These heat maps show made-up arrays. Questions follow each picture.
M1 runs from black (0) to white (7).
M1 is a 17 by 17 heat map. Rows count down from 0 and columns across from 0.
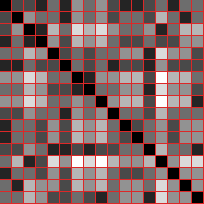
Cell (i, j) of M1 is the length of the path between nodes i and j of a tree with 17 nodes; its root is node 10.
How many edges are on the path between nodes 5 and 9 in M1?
1
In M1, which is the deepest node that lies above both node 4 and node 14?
0
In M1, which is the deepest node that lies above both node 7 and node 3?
0
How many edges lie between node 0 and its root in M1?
1
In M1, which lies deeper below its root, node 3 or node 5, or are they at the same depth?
the same depth
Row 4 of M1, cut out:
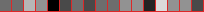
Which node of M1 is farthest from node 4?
13
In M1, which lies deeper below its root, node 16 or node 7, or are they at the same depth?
the same depth
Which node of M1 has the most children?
0
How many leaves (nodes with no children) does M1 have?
8
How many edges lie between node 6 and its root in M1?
5
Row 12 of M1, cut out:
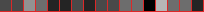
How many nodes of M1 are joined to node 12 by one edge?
4
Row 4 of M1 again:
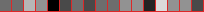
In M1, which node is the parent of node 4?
12
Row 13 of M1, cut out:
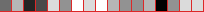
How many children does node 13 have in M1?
0
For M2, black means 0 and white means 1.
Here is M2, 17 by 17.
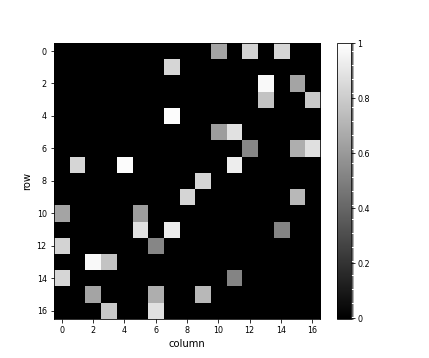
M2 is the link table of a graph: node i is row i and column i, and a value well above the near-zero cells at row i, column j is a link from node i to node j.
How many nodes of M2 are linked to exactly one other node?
3
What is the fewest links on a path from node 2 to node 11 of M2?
6
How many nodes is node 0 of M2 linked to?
3
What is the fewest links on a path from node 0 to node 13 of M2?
5
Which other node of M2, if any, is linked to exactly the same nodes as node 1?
node 4
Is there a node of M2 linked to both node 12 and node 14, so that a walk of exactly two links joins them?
yes
